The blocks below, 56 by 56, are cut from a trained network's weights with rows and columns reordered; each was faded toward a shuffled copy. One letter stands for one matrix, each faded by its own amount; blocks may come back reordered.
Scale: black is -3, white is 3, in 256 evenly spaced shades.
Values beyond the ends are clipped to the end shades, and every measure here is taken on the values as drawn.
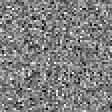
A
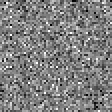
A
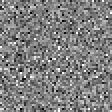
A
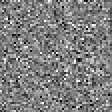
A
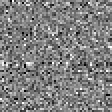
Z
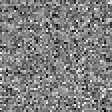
A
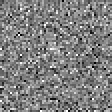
A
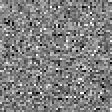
Z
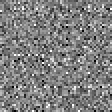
Z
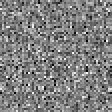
A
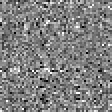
Z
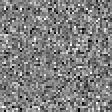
A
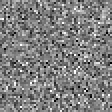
A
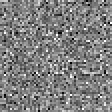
Z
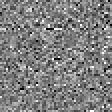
Z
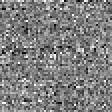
Z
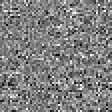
Z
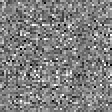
Z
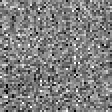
A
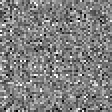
Z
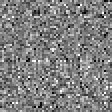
Z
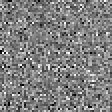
Z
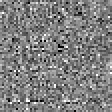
Z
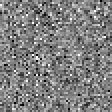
A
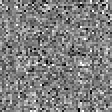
A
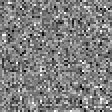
A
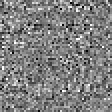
Z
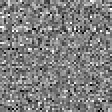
Z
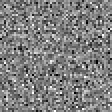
A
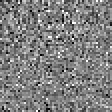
A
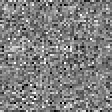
Z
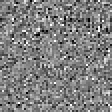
A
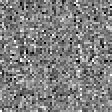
A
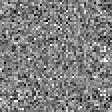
A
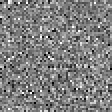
A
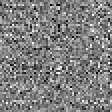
Z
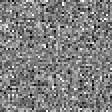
A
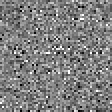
Z
